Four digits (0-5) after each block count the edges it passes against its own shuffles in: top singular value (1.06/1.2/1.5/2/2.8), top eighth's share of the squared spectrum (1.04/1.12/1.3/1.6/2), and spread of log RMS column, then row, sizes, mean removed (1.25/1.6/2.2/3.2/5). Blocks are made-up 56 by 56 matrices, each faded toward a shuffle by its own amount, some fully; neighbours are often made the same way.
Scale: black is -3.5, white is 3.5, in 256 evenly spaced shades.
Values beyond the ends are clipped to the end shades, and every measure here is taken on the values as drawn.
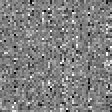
1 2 3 0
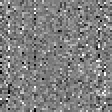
2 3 3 0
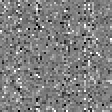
1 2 2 0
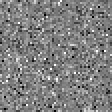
0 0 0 0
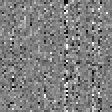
2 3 3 0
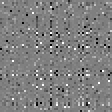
4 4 2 2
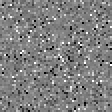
0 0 0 0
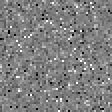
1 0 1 0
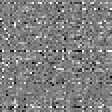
4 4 1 3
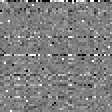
4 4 0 3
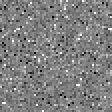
1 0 0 0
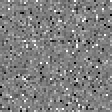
2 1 0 1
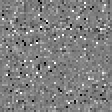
2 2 1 1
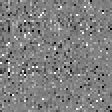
3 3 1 1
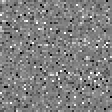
2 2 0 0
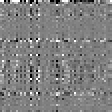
4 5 3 4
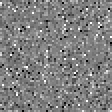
1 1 0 0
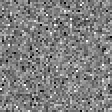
0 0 0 0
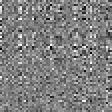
4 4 3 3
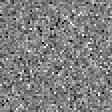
0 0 0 0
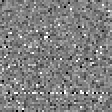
2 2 0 1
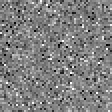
0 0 0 0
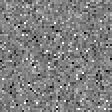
0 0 0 0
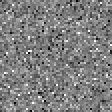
0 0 0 0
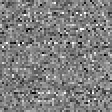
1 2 0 3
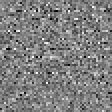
1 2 0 3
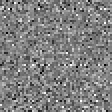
1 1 0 2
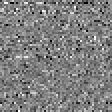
2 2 0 3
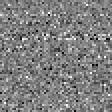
1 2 0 2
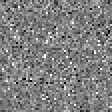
1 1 0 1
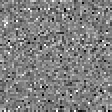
1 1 0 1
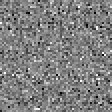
0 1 0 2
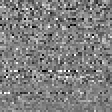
2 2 0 4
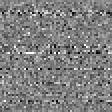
2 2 0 3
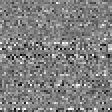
1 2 0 4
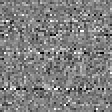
2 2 0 3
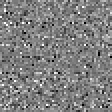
1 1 0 2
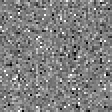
2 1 1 0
